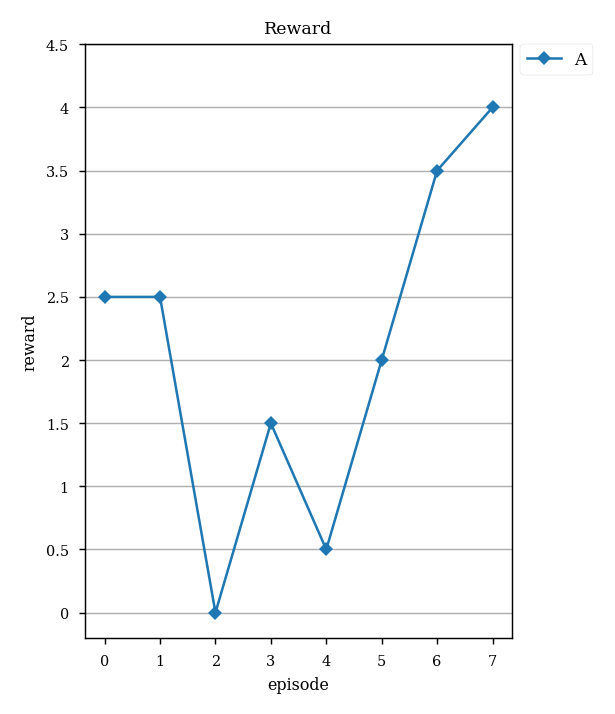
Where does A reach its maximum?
7
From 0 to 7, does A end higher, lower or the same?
higher
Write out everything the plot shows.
Title: Reward
x-axis: episode, ticks 0 1 2 3 4 5 6 7
y-axis: reward, ticks 0 0.5 1 1.5 2 2.5 3 3.5 4 4.5
Legend: A
Values:
A: 2.5 2.5 0 1.5 0.5 2 3.5 4
